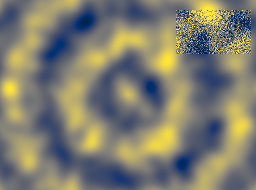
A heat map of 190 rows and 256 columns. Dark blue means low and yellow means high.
Slope: none. Rings: centred on the centre. Average level on the scale: 50%. Odd patch: rougher, in the top right. Roughest part: top right.
